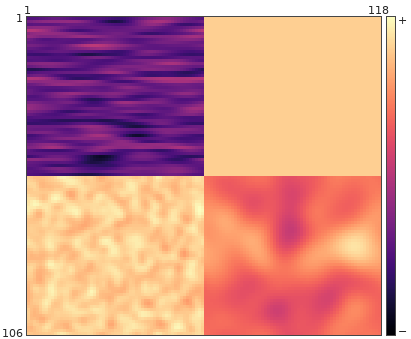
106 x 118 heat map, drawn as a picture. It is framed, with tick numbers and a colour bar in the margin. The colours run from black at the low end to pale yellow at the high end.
The table splits into 2 rows of 2 panels. Panel 1,1: low, streaked across. Panel 1,2: very high, flat. Panel 2,1: very high, blotchy, faint in contrast. Panel 2,2: high, smooth.
